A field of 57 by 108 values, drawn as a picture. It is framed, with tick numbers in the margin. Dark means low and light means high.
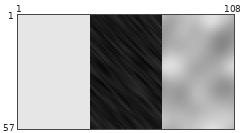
The table splits into one row of 3 panels. Panel 1,1: very high, flat. Panel 1,2: very low, slanting down to the right, faint in contrast. Panel 1,3: high, smooth.
